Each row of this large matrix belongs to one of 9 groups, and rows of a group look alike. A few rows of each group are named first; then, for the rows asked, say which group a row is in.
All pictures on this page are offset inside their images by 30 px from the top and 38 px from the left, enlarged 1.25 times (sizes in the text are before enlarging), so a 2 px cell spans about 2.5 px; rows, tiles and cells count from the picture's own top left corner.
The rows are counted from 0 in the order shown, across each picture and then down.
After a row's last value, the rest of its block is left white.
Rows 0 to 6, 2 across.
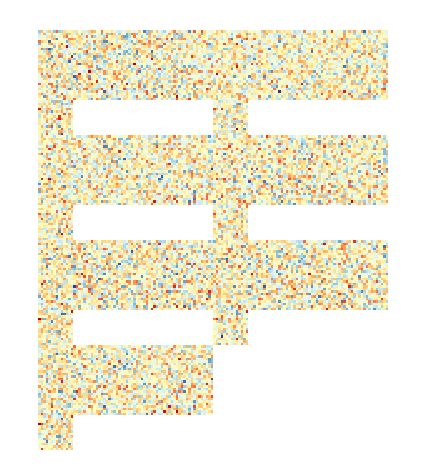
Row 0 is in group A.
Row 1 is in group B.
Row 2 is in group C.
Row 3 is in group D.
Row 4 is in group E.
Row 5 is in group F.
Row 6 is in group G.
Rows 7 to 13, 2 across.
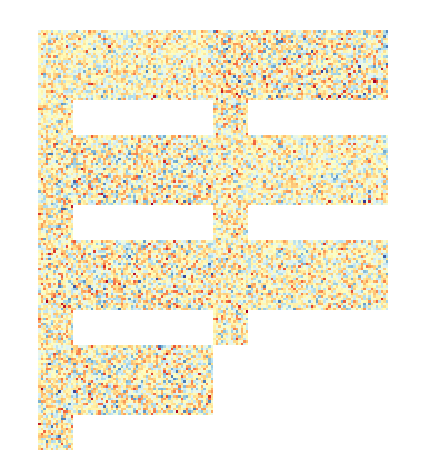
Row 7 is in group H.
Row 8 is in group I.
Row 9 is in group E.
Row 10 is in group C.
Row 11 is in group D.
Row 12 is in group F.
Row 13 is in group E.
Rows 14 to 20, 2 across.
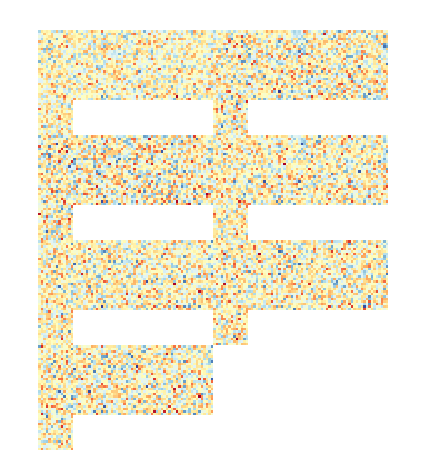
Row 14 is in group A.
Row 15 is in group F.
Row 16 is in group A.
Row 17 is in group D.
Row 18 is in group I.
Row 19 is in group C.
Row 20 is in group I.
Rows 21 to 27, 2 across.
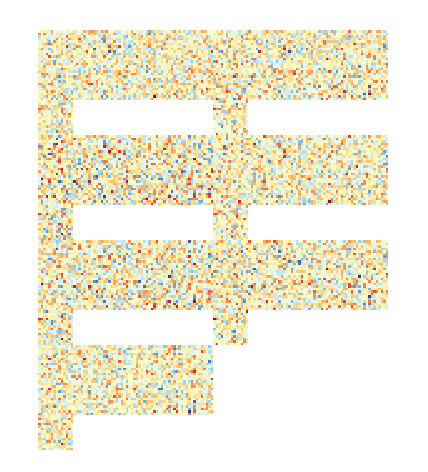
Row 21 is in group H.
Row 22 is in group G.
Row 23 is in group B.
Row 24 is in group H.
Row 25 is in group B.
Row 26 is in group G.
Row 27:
C
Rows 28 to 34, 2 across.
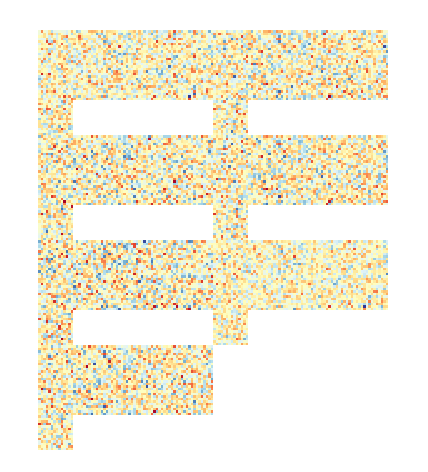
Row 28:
C
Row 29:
H
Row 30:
F
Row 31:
H
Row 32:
A
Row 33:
C
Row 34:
H
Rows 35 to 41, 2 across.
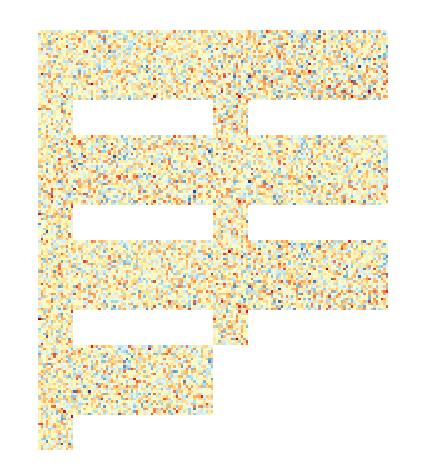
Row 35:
H
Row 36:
D
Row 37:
G
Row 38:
D
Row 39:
G
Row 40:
D
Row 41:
F
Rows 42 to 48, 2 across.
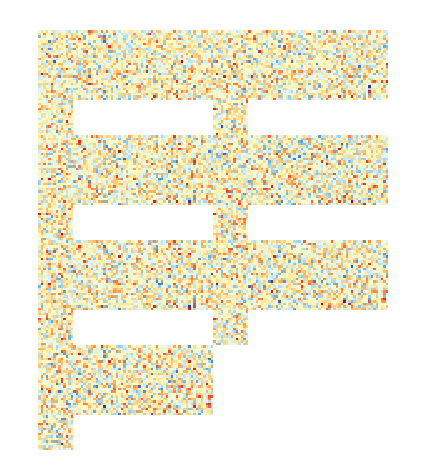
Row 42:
H
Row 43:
G
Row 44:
C
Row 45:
A
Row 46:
C
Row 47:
B
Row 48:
B
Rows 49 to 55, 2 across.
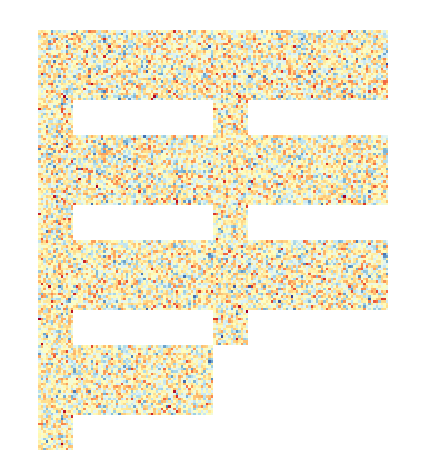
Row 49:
H
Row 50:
D
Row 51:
A
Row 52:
G
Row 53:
G
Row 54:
F
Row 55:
F
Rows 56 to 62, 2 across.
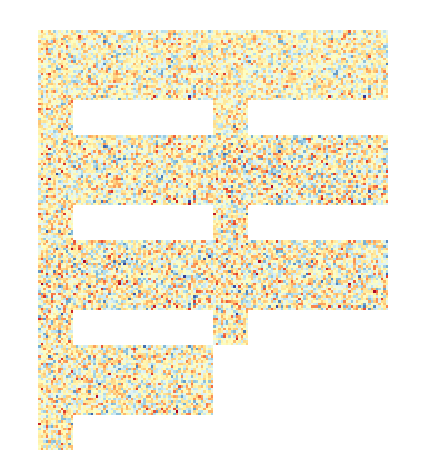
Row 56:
C
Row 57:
C
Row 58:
C
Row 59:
A
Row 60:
G
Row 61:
I
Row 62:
A
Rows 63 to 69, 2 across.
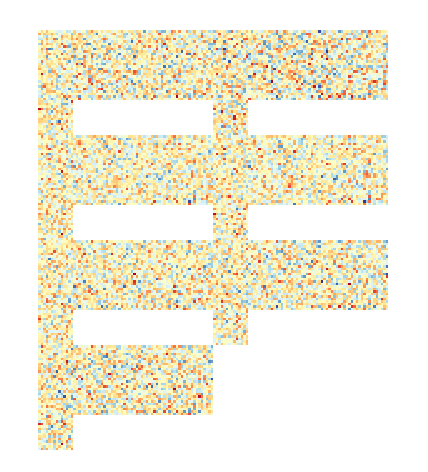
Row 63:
E
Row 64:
A
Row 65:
C
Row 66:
C
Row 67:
D
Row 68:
I
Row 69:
I
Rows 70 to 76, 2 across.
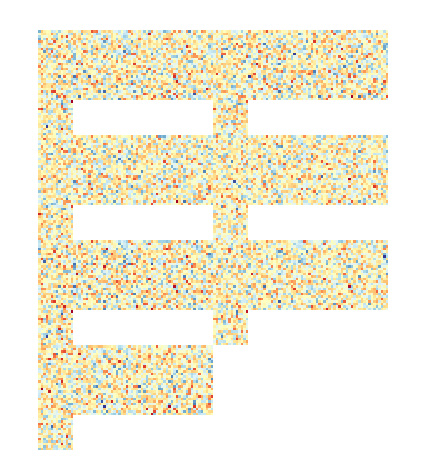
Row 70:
F
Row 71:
E
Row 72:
E
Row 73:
I
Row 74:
F
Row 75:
F
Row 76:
B
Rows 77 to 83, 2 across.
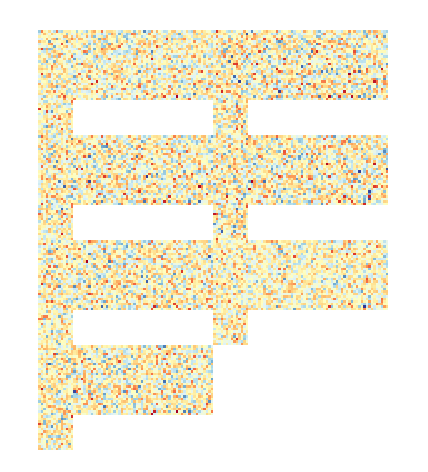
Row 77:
A
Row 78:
I
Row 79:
I
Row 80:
G
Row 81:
H
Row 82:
C
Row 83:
E
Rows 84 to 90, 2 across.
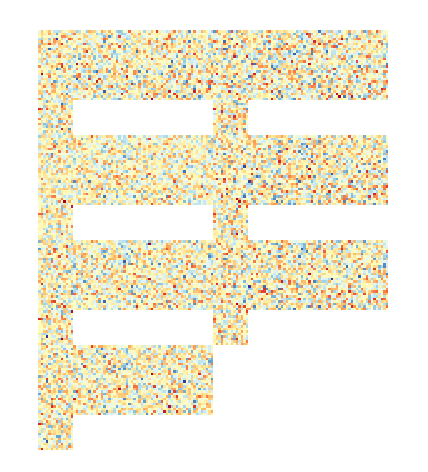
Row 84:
B
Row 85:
A
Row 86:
F
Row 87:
D
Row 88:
F
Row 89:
D
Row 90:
G
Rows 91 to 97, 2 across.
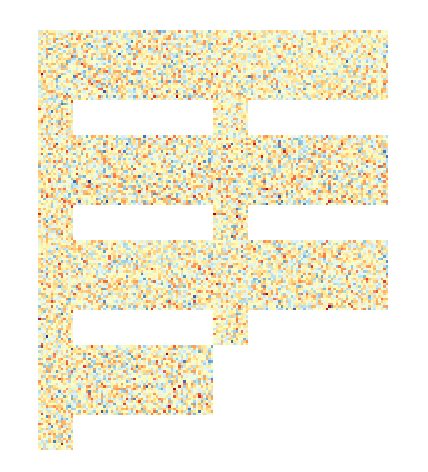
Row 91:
E
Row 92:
B
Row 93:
D
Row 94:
H
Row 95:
G
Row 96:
H
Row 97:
I
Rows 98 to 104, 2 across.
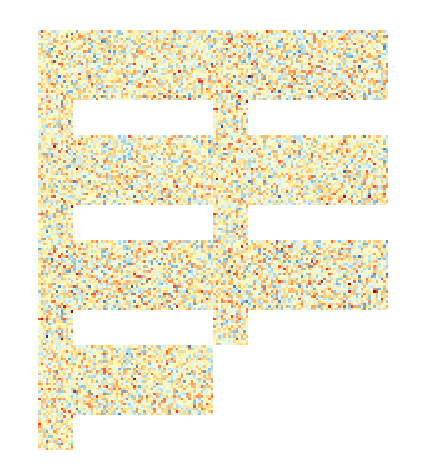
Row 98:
I
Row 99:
F
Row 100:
F
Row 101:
B
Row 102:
F
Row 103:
I
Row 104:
D
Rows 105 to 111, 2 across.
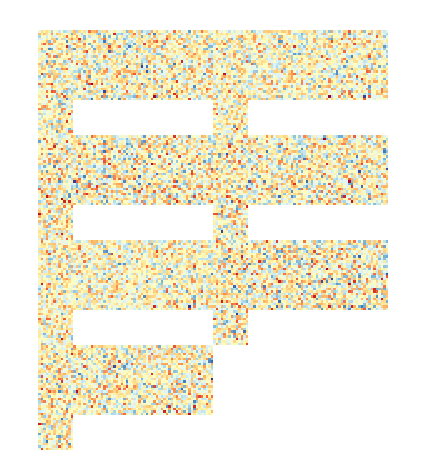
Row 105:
H
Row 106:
C
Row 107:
D
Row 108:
F
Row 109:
C
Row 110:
I
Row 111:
G
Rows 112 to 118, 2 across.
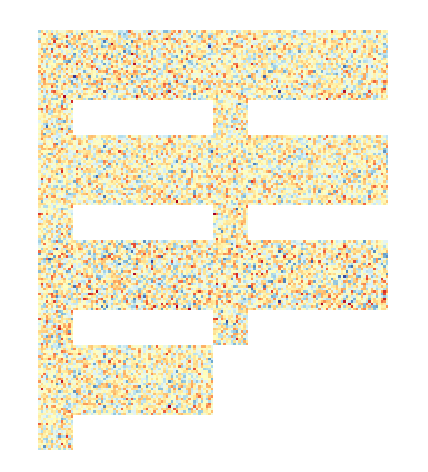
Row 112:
F
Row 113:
B
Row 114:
B
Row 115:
G
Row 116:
A
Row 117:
B
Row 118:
B
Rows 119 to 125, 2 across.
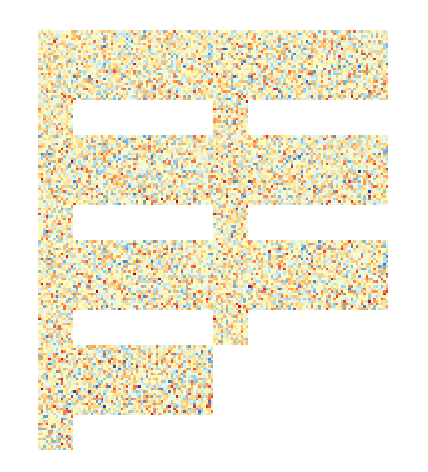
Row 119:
D
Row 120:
E
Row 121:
A
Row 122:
G
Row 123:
A
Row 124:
D
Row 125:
B
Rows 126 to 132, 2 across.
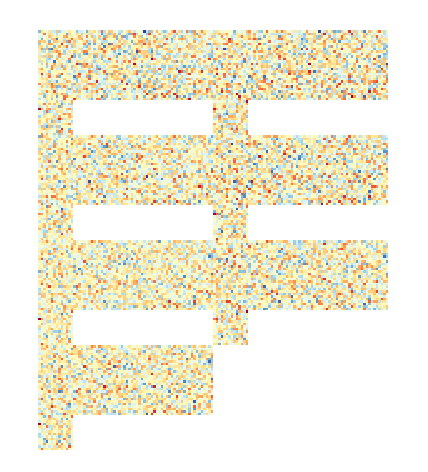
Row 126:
A
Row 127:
D
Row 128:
I
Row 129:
G
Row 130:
G
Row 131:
F
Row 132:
G
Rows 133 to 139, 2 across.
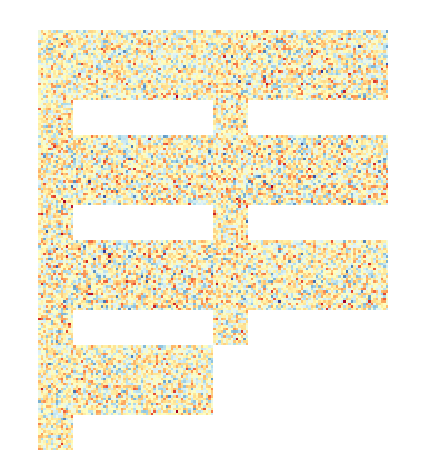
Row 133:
A
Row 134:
I
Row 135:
F
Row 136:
D
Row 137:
H
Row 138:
B
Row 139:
E
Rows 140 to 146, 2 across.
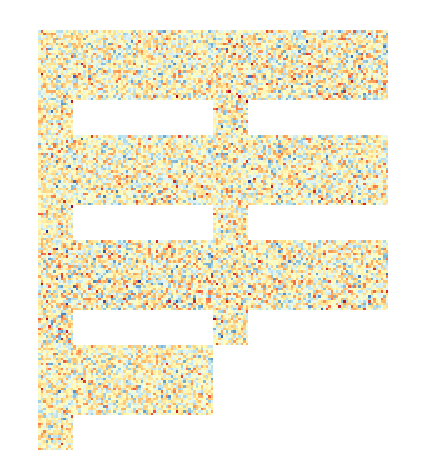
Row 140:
E
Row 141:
F
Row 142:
F
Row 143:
A
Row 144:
B
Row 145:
G
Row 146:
E
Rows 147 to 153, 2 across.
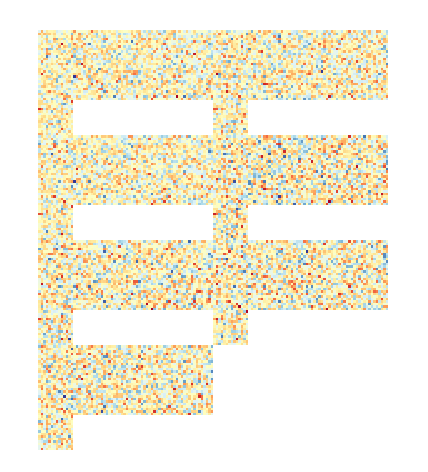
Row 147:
E
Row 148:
H
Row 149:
F
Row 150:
H
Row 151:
B
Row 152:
F
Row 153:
I
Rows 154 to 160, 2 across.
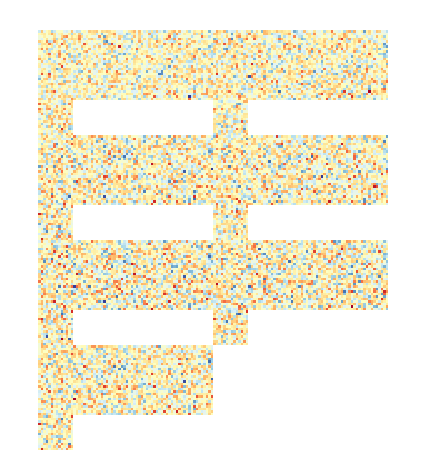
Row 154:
C
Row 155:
B
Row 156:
G
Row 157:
I
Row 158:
F
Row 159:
E
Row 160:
G
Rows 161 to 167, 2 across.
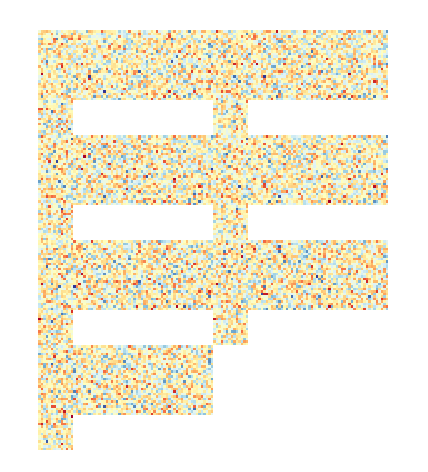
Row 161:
B
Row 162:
I
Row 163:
I
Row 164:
I
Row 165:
E
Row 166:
H
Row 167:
F
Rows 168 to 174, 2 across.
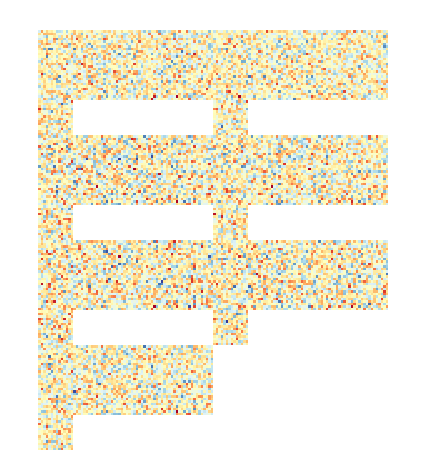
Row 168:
E
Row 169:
F
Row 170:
A
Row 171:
A
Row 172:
C
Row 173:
E
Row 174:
A
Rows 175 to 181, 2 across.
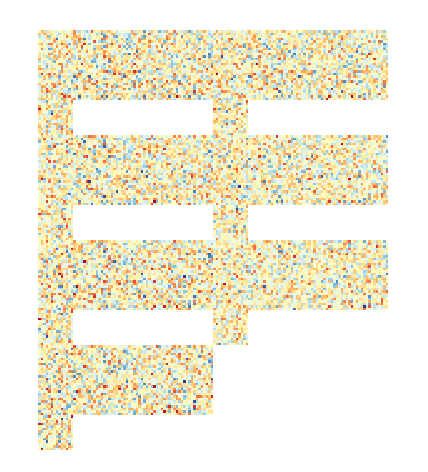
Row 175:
D
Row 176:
E
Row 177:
H
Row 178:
I
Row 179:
G
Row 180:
C
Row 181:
G
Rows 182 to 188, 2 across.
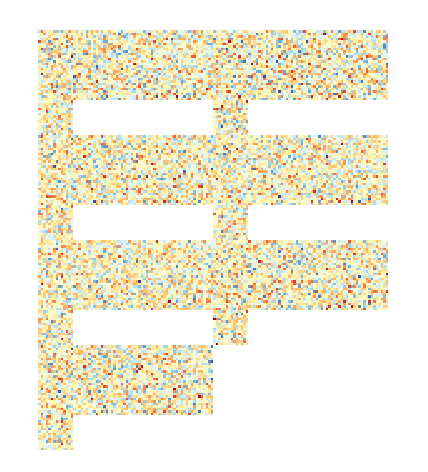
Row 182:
A
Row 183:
F
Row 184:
I
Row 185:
A
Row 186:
B
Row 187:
G
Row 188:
I
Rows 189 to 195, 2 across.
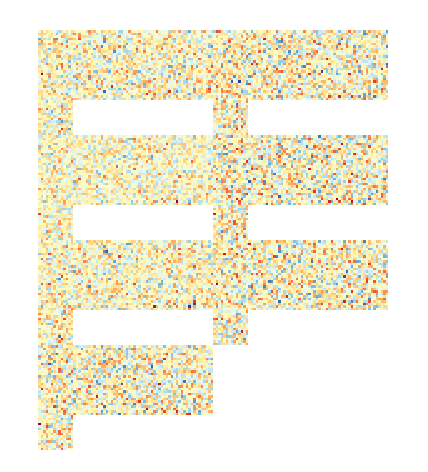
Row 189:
B
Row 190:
I
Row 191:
A
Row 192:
A
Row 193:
C
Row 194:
B
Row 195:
A
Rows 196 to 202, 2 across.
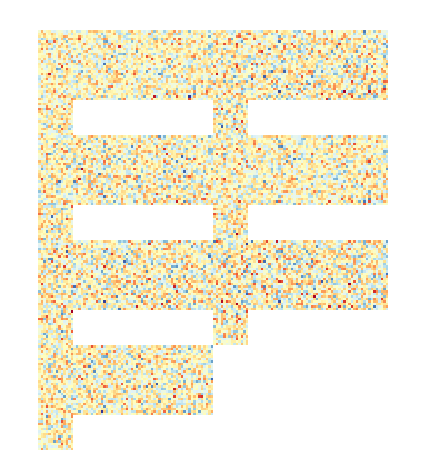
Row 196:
C
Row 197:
B
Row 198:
E
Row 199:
C
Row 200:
F
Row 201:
I
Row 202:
I
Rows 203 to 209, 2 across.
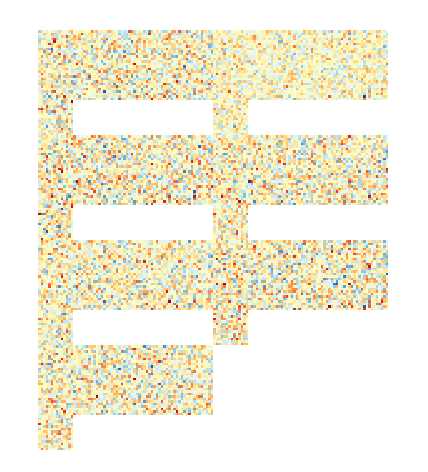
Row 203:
F
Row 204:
C
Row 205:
G
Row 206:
D
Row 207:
B
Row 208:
C
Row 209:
A
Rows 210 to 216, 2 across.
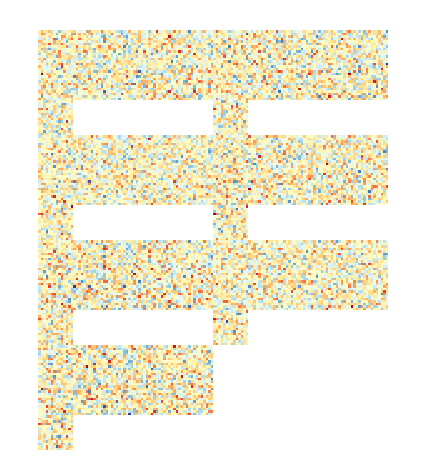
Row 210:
B
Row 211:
I
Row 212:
F
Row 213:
G
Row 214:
D
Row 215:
E
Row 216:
H
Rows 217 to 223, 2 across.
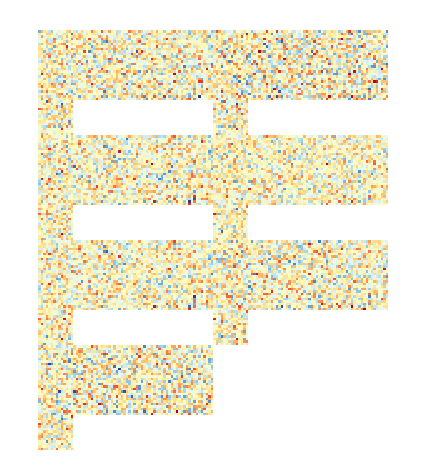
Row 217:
I
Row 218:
I
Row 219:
C
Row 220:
G
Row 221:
C
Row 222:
A
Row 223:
E
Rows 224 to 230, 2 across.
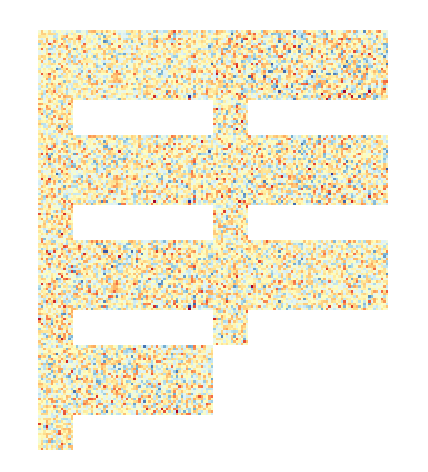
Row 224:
C
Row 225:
B
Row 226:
C
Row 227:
D
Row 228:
C
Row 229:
G
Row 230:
A
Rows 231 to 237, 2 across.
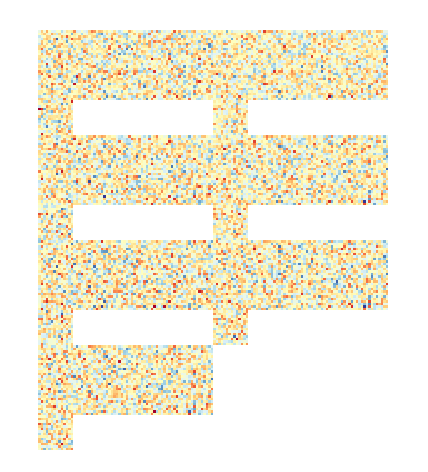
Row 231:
G
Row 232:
H
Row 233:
B
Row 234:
C
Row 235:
I
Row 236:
C
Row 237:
C
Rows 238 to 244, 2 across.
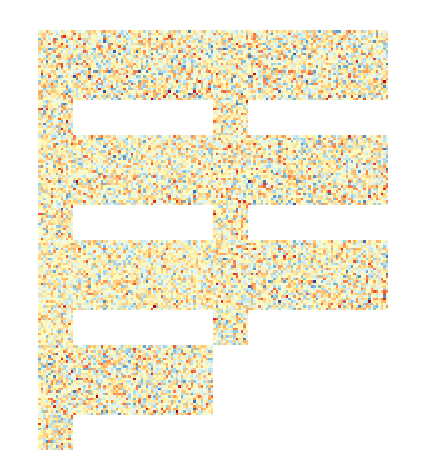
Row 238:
B
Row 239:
E
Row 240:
G
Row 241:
D
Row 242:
H
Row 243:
B
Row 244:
A
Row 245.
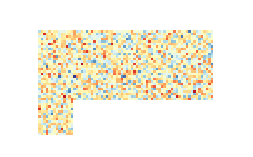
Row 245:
D
